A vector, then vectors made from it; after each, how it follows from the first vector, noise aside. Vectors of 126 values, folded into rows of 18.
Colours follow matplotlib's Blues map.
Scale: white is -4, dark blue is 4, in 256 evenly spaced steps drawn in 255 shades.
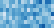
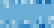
partly zeroed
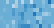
partly zeroed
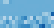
partly zeroed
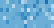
partly zeroed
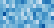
sign-scrambled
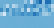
partly zeroed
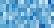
sign-scrambled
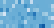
partly zeroed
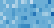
partly zeroed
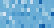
partly zeroed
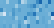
partly zeroed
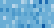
partly zeroed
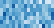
sign-scrambled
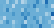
partly zeroed
